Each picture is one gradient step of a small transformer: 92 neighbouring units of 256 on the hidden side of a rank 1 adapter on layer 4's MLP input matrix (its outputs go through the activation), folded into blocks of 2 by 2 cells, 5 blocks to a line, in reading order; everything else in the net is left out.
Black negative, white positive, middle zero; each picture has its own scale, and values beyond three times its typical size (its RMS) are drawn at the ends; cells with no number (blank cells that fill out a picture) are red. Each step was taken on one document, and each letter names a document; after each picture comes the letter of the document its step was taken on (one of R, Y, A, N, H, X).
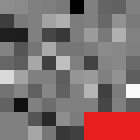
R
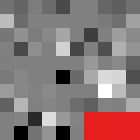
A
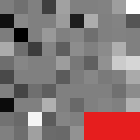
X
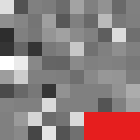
R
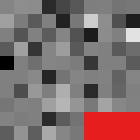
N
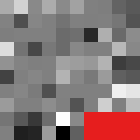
X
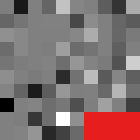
X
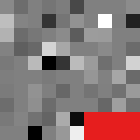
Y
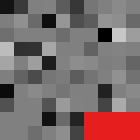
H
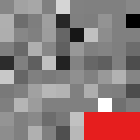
Y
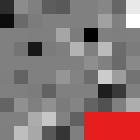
A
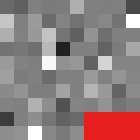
Y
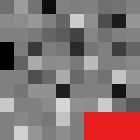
N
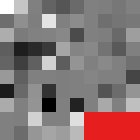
R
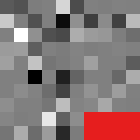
N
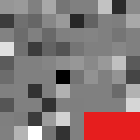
X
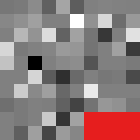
N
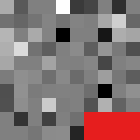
H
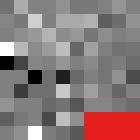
N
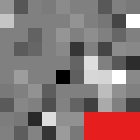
A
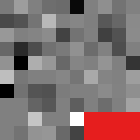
R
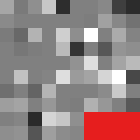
A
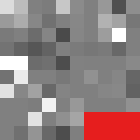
R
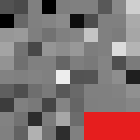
X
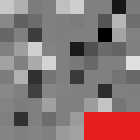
H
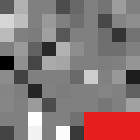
R
